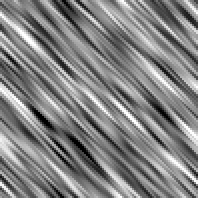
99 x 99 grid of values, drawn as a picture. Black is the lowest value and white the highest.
The values follow a bell shape. Streaks slant down to the right. There is no overall slope. There is no seam. Overall the values sit about 50% of the way up the scale.
